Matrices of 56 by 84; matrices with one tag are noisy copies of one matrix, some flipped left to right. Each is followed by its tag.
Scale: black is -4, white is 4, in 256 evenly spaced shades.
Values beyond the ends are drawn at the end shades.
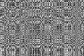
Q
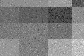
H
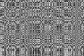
Q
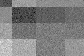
H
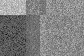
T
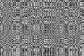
Q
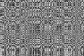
Q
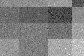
H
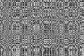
Q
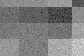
H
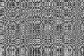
Q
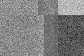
T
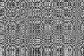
Q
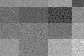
H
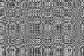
Q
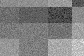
H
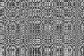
Q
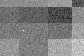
H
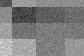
H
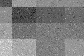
H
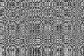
Q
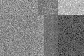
T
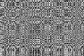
Q
